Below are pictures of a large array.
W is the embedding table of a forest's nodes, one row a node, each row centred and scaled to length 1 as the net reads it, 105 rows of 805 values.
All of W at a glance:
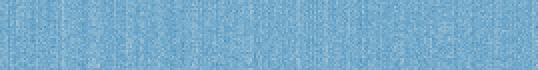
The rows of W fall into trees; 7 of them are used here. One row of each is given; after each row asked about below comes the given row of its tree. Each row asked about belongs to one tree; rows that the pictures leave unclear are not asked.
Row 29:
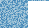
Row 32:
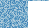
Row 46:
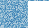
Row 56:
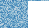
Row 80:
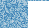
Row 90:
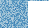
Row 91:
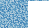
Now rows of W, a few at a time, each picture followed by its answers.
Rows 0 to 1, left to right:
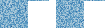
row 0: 91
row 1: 46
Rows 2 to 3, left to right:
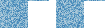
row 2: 90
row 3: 29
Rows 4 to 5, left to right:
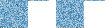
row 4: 32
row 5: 46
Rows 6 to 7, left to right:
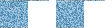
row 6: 56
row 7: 91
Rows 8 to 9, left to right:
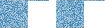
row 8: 80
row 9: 90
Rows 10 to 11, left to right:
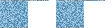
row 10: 90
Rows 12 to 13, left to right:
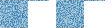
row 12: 46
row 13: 29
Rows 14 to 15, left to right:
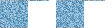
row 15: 32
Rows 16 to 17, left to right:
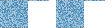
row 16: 90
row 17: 90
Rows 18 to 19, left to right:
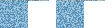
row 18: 56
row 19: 91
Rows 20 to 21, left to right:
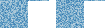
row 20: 91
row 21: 56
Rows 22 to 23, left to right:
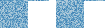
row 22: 46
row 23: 91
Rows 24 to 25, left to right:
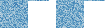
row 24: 90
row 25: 80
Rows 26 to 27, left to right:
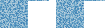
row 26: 91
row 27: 91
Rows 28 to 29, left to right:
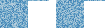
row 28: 32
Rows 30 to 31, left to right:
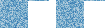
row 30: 90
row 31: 46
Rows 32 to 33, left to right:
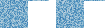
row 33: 91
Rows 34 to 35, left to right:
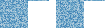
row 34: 56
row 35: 46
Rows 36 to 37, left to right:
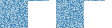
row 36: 91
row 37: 46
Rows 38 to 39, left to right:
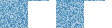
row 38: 91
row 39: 56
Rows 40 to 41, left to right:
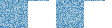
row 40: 56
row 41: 29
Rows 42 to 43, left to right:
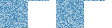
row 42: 46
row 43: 90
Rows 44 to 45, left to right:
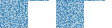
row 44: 91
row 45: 56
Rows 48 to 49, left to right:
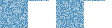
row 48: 29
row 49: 46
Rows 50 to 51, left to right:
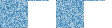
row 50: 80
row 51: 32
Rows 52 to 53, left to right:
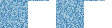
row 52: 29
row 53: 91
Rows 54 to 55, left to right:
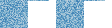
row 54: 80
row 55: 91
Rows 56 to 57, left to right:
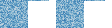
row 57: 56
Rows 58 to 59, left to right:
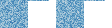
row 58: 90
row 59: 90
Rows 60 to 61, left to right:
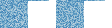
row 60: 56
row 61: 56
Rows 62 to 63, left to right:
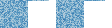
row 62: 32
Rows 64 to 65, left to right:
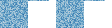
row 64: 90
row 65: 90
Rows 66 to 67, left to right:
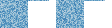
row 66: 32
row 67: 91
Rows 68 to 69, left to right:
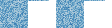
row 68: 29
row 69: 29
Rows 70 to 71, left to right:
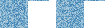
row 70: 90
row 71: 90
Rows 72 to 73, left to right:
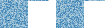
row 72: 80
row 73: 32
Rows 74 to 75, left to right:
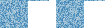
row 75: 29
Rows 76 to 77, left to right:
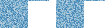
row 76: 29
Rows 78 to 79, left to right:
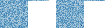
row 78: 32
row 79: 80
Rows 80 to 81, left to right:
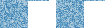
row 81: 32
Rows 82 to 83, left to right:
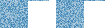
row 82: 91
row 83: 56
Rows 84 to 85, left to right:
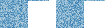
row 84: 56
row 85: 90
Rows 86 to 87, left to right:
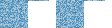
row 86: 56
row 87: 32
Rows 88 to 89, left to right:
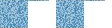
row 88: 91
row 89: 91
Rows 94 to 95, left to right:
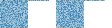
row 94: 29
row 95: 46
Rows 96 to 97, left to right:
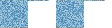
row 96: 46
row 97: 80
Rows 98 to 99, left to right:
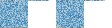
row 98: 80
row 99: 46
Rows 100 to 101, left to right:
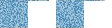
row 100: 56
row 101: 91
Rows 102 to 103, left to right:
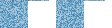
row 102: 56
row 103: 90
